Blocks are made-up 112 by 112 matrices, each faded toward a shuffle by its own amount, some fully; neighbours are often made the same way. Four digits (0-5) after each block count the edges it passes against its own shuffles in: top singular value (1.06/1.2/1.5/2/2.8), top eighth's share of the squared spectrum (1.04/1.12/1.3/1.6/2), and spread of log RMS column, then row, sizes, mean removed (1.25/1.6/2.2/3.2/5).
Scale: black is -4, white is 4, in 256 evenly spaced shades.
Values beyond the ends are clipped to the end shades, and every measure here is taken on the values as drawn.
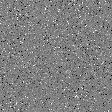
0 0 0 0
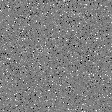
1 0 0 0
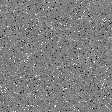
1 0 0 0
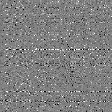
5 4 2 3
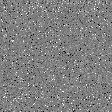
3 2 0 1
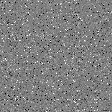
3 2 0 1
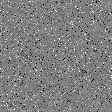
0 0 0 0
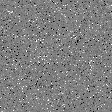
2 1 0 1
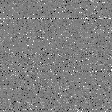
4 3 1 2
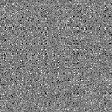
4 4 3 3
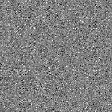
4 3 2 1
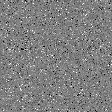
3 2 0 1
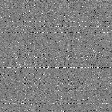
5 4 1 3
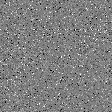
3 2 0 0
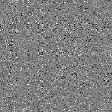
4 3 2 2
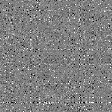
4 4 2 2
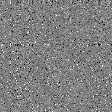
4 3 2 1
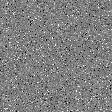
1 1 0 0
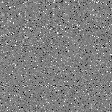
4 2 0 1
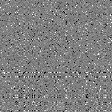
5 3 2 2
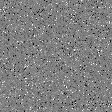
0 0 0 0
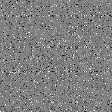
4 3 1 2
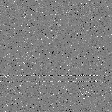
4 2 0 1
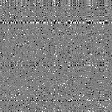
5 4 2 3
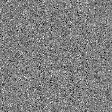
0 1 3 0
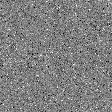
0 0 0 0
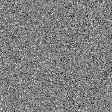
0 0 1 0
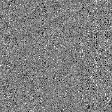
1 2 3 0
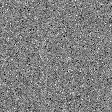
0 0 0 0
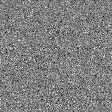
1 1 0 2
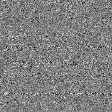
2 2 0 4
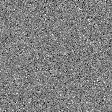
0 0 0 1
